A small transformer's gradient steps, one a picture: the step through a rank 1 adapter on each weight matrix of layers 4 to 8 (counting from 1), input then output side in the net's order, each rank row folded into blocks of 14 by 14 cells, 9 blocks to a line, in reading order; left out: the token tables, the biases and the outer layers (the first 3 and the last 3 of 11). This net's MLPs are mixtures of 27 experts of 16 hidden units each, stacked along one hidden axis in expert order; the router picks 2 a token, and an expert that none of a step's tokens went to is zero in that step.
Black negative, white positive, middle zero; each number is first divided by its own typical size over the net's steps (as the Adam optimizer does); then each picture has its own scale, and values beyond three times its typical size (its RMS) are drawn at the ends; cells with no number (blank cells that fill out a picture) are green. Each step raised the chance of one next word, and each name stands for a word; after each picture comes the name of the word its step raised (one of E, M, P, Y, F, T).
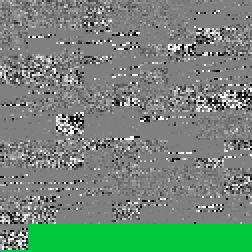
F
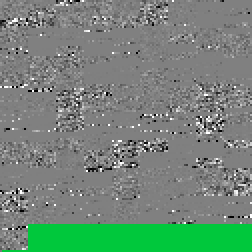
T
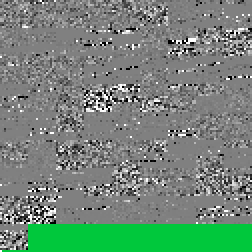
F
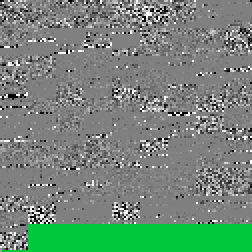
F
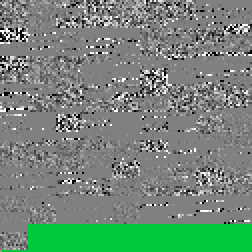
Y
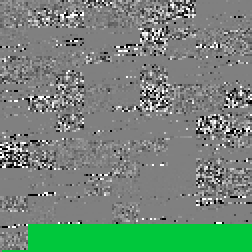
Y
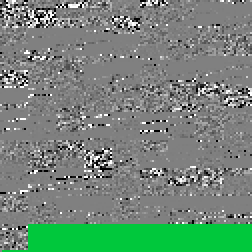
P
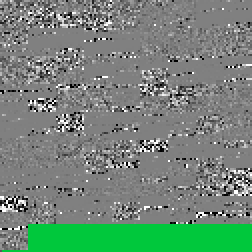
Y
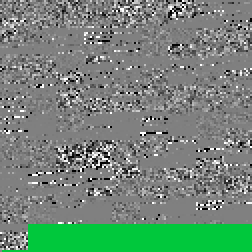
F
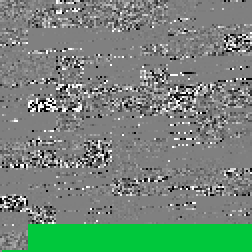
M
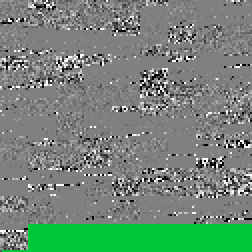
Y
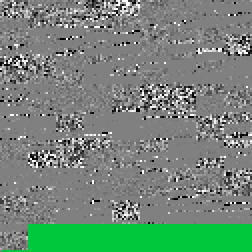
M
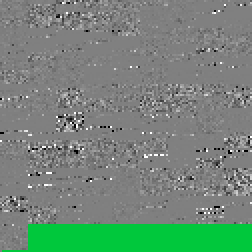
T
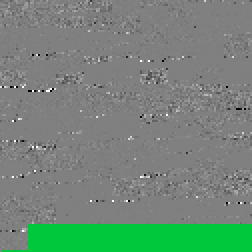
T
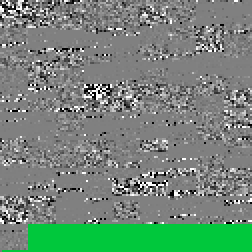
Y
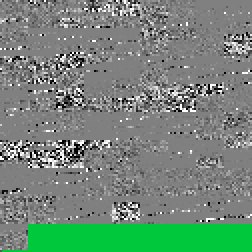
M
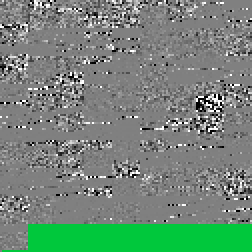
F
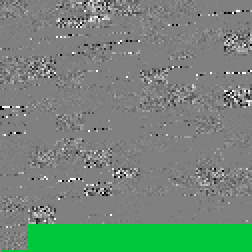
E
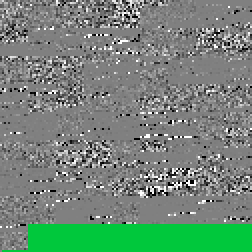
F
